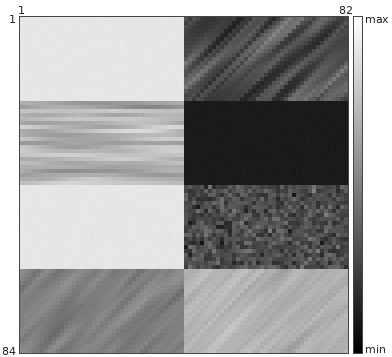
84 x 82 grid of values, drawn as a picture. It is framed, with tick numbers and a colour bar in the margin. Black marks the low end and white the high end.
It is made of 4 by 2 panels. Panel 1,1: very high, flat. Panel 1,2: low, slanting up to the right. Panel 2,1: high, streaked across. Panel 2,2: very low, flat. Panel 3,1: very high, flat. Panel 3,2: low, fine-grained. Panel 4,1: middling, slanting up to the right, faint in contrast. Panel 4,2: high, slanting up to the right, faint in contrast.
